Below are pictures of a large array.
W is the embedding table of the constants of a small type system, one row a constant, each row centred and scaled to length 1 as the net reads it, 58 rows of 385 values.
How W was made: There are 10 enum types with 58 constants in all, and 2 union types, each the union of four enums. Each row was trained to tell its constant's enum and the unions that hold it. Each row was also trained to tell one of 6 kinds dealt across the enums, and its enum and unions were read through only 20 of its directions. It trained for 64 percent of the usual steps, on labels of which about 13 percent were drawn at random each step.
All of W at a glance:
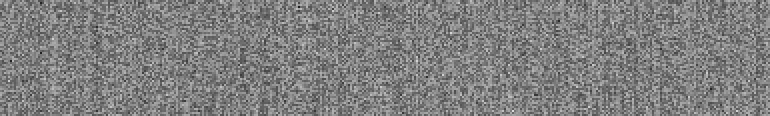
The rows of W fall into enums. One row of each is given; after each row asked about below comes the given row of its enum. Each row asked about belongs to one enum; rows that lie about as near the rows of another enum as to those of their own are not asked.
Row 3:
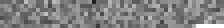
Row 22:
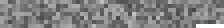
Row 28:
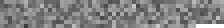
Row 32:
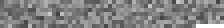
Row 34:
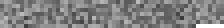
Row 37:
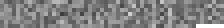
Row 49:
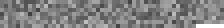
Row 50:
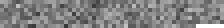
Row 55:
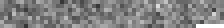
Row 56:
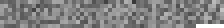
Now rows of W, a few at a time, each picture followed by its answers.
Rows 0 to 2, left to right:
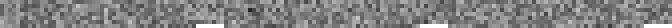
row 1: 32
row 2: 34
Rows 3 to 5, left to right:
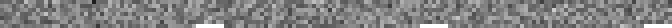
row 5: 22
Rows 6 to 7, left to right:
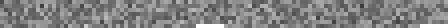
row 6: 50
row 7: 49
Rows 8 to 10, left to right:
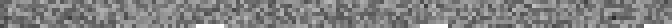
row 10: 22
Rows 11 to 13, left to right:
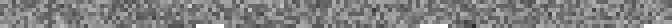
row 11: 49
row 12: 32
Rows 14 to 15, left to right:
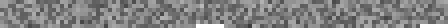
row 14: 34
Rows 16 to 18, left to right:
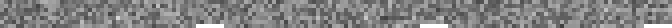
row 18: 56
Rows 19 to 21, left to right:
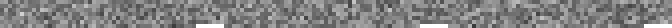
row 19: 49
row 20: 28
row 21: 34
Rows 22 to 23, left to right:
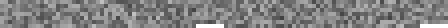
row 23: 50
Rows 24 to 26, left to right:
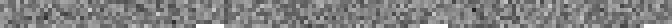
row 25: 49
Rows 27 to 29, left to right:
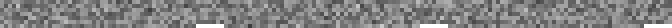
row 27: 56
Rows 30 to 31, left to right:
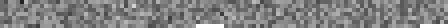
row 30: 34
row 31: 37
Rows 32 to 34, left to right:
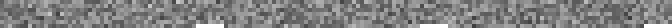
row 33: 22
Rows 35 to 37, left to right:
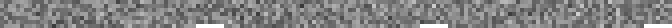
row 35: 22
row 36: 28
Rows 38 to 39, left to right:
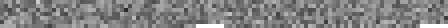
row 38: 49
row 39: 50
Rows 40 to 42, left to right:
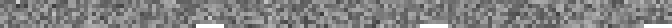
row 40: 37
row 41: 50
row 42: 28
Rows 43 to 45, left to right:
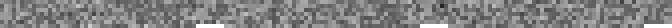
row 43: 37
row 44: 34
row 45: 22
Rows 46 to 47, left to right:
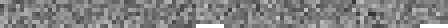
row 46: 50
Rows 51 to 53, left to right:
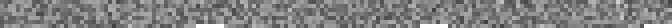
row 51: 22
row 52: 49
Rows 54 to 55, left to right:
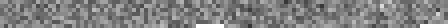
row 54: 56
